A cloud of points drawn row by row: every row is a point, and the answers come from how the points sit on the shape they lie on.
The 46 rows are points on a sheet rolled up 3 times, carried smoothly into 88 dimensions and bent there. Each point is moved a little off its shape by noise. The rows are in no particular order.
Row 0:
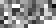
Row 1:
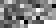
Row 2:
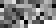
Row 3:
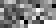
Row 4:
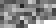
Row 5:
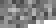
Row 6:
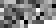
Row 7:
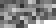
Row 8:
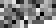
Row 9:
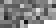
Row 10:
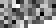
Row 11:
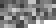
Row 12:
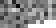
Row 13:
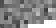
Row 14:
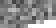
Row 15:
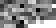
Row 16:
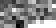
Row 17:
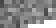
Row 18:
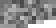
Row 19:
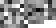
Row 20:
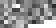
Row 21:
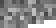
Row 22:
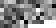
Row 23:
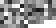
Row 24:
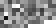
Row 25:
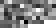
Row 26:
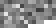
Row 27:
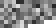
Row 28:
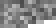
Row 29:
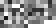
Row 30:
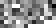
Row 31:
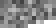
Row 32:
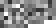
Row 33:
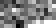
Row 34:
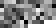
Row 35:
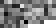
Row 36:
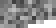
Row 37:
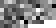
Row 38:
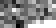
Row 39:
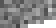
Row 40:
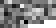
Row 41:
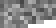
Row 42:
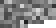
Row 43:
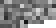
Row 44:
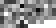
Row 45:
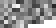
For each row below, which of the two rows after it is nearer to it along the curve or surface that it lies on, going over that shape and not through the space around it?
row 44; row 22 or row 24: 24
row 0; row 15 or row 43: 15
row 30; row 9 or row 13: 9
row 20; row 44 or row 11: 44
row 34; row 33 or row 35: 35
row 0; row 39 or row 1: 1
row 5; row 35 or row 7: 7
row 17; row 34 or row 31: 31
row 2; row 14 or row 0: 0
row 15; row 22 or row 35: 35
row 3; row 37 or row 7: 37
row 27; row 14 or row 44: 44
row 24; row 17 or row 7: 7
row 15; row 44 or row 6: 44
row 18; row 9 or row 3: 9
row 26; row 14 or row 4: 4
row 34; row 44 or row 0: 0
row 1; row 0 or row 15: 0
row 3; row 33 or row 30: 30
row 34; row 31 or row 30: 30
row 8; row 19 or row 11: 19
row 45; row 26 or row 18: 26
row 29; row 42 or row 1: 1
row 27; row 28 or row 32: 32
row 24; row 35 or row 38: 38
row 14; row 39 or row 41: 39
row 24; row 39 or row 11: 11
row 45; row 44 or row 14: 44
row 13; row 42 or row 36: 36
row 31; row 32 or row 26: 26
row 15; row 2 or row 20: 20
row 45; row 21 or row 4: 4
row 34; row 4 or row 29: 29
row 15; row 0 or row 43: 43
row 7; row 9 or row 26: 26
